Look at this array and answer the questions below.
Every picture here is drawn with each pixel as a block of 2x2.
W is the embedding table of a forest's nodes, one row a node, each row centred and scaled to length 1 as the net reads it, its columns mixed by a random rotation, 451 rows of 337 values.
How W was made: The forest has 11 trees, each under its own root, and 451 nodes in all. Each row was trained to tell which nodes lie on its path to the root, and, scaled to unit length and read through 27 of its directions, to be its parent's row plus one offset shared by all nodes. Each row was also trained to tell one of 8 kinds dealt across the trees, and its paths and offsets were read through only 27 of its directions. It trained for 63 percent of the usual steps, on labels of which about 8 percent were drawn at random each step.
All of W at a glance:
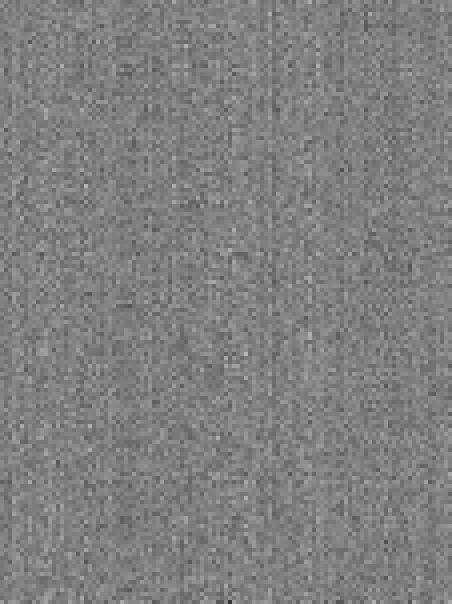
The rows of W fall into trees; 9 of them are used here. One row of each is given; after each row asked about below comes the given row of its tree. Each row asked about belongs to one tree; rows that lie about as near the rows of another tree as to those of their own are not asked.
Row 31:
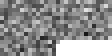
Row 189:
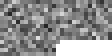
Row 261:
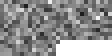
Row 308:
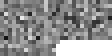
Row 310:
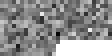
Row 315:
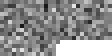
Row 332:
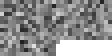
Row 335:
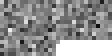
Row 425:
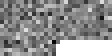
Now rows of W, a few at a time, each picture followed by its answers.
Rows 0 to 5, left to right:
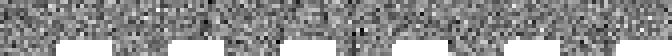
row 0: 315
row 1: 308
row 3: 308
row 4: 332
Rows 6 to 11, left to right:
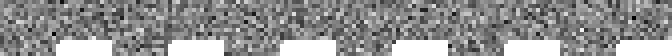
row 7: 261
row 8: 310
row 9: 189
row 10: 261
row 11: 308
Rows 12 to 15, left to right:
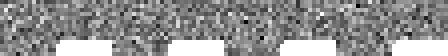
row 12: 189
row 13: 425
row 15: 261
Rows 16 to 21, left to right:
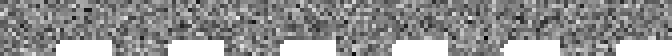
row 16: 189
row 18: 308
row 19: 308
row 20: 308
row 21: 425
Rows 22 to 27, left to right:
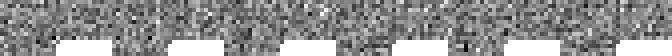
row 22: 261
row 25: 261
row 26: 425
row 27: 261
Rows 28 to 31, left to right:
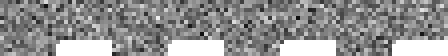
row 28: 315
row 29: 310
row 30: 189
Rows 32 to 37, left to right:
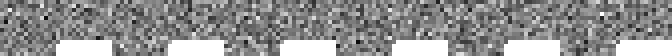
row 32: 332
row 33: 315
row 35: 315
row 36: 425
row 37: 261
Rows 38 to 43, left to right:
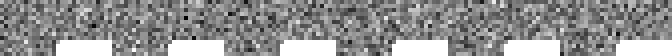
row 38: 308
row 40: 332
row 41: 189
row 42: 425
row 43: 335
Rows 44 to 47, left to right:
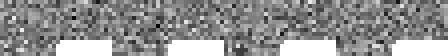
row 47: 425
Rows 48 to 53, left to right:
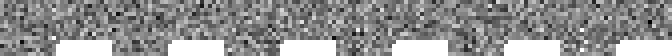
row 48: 315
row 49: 332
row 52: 332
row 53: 425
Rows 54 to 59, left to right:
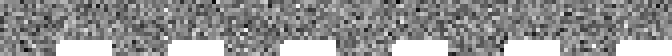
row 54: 332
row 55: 315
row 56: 315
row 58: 310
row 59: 332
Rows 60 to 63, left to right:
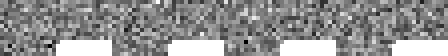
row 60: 31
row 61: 425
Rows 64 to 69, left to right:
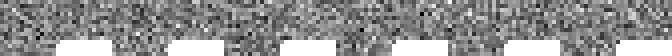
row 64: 261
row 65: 332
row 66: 31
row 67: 189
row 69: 261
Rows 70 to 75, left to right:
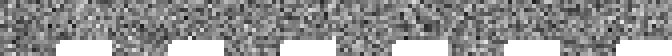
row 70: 189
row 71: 310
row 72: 308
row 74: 425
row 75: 189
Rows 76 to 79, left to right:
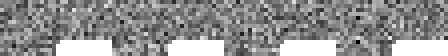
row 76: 261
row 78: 308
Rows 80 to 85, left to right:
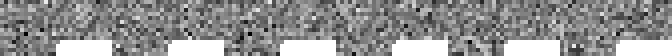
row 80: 308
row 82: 308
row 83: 308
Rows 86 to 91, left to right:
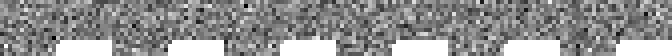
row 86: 31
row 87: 189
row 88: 31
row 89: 315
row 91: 189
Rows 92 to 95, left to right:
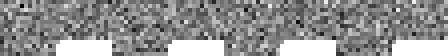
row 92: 31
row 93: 189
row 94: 425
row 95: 335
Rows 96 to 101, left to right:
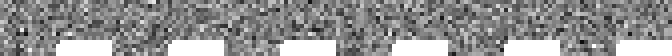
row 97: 261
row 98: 425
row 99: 335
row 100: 310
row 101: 332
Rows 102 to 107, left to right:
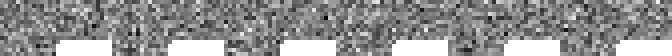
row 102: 308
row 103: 308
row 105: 261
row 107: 332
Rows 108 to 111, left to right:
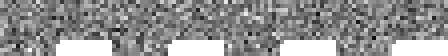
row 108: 425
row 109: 332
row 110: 308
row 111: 315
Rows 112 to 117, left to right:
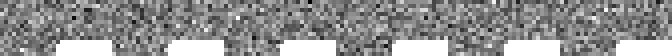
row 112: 189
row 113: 332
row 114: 425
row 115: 31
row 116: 425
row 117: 308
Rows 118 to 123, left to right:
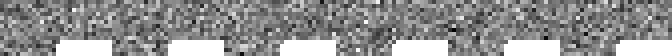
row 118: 189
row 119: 425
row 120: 308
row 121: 261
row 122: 332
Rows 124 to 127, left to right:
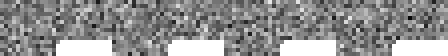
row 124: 308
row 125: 332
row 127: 308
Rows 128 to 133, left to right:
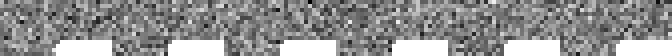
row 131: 189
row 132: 31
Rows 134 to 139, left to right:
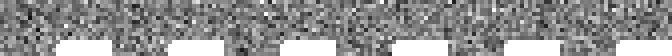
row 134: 332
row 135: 332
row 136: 261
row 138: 308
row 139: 308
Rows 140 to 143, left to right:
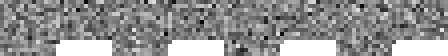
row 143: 261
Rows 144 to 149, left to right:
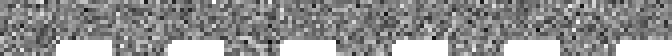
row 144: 261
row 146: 425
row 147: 332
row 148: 425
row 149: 310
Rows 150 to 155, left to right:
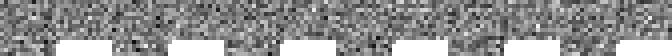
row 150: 425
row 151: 332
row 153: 31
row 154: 261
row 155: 425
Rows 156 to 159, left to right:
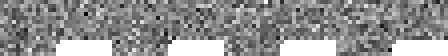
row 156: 189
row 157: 425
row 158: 261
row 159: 189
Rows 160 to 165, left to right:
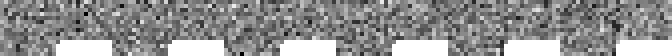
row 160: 315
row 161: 425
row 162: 189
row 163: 308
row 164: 308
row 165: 332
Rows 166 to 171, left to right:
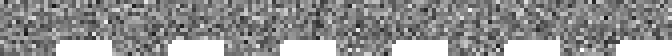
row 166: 308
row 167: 261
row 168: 308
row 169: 315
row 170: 31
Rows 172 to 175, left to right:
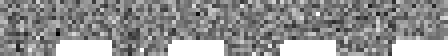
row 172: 425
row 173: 189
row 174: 315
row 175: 332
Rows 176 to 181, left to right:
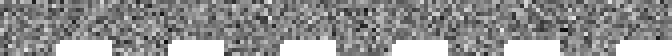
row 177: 425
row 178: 310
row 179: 189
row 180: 308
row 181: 332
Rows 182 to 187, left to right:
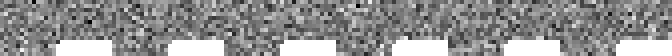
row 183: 261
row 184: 315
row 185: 261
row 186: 425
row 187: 332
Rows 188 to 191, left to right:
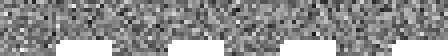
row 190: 189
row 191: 189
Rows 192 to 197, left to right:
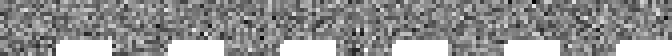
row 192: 31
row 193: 310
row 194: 308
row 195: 308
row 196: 425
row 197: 189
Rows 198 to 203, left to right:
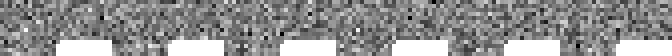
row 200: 308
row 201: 308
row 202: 261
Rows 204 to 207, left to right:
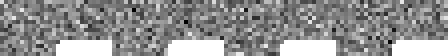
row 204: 308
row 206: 425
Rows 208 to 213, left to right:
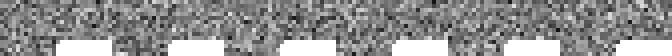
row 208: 308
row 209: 261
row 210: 308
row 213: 189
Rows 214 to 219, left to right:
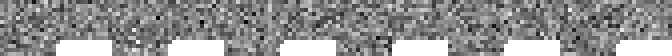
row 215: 425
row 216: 308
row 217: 31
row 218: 189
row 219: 332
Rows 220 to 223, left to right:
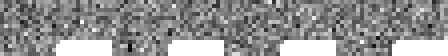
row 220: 332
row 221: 425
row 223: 308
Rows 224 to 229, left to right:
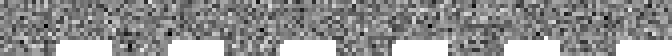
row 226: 425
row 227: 308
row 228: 261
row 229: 332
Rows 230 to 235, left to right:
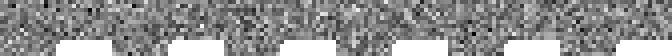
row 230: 315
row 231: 261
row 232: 189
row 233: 261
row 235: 189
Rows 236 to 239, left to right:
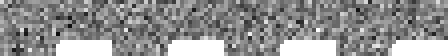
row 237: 310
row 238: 332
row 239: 425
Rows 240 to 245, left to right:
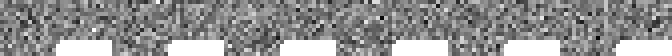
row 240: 332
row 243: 425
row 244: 315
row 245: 308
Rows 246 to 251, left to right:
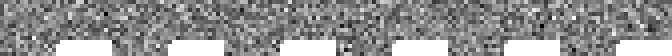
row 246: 310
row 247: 332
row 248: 310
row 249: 31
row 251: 308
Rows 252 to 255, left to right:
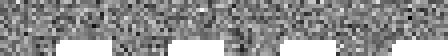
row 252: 308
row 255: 310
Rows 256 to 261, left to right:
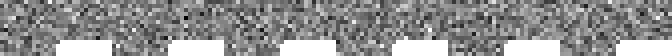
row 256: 332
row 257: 31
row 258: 189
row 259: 332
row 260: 31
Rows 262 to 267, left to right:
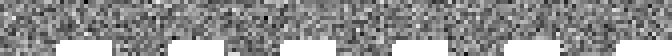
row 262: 425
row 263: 31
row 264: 261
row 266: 308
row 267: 310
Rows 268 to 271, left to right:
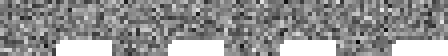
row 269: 308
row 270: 425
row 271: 308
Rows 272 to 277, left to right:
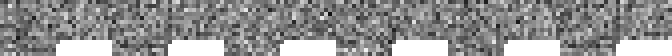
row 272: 189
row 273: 261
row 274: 310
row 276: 189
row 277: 261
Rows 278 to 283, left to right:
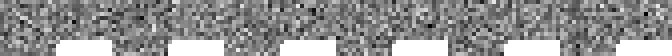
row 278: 261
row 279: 332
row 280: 315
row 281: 308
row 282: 425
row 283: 189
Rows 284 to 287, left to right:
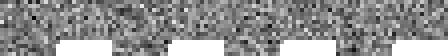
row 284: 189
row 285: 189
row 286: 425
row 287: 335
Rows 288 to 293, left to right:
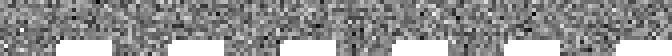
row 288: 308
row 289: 315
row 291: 189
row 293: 310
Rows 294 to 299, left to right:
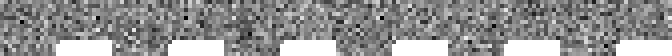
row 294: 315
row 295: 308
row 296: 189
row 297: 332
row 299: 425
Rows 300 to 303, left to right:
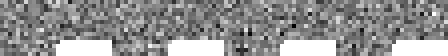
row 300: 315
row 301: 425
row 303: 189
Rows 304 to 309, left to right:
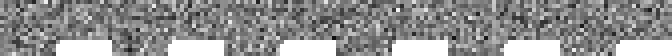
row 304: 425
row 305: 332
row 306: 425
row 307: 335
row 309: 315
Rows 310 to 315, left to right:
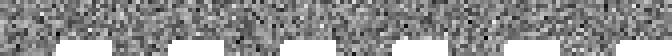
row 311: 189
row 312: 189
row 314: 315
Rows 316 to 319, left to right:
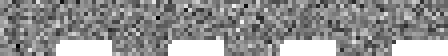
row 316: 425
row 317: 332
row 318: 310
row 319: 261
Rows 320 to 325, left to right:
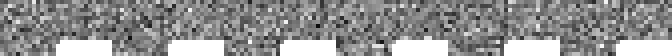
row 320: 189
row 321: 332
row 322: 308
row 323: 425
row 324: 261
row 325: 425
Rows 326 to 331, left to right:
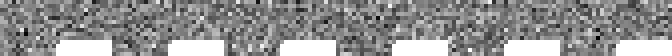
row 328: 425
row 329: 261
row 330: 261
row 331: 261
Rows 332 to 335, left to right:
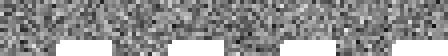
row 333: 315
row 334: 189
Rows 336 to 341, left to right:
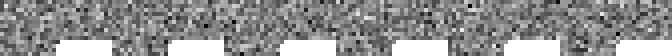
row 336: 189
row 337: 308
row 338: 308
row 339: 308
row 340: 31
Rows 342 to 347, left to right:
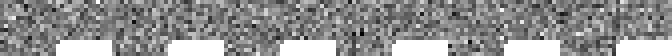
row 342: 332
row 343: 315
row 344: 310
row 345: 308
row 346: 315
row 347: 261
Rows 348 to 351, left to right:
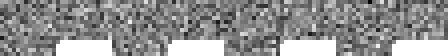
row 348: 308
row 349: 315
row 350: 261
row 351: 425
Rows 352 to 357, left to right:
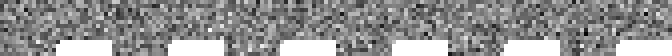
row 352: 189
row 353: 315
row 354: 425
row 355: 261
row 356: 310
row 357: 308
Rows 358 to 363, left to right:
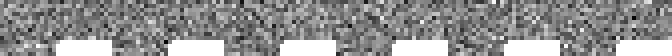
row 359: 425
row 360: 189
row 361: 310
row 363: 31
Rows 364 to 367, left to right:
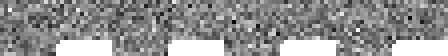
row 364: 332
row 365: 332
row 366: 425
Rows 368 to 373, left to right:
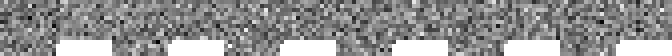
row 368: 332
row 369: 425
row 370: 310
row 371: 189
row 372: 425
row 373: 315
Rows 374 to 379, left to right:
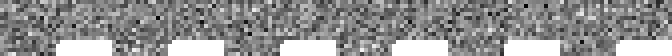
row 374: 261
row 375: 425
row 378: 332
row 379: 308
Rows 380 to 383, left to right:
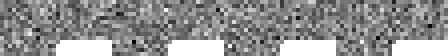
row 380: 261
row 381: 315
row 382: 31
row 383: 308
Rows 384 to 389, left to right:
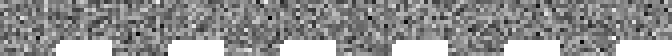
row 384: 308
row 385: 308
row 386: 425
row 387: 189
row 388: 189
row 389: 315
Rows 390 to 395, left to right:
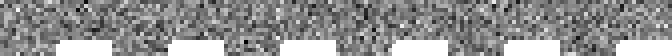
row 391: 189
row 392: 315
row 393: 332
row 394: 315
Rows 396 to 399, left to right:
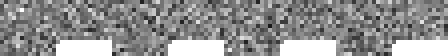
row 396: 31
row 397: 310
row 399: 261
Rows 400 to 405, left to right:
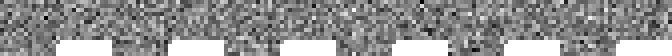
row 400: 332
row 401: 425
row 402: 425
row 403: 425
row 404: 261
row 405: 308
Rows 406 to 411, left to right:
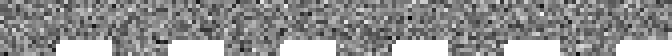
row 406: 310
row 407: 425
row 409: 31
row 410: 315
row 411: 308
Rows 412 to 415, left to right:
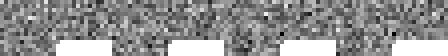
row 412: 308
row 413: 308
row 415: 335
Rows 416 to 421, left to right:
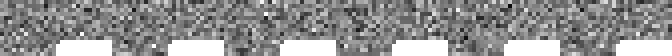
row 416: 315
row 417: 425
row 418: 261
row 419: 189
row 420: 332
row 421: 425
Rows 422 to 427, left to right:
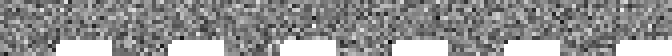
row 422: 310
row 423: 31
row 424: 261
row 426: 189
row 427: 261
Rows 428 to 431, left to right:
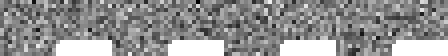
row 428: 425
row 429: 425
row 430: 310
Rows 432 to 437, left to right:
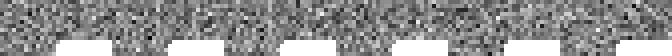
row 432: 310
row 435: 332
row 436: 189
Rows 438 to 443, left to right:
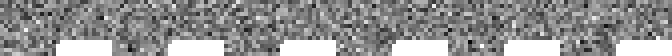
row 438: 425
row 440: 189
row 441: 310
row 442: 332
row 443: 261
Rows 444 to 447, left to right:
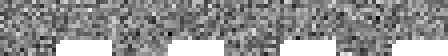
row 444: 31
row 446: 261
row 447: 261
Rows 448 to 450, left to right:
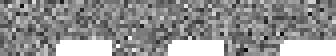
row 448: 310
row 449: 310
